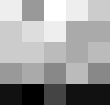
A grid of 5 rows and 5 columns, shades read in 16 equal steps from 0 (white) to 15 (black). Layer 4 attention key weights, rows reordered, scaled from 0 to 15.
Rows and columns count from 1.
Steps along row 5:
up down up same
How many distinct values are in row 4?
4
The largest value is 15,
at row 5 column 2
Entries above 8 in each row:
0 0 0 0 5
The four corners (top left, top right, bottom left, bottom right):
1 3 14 14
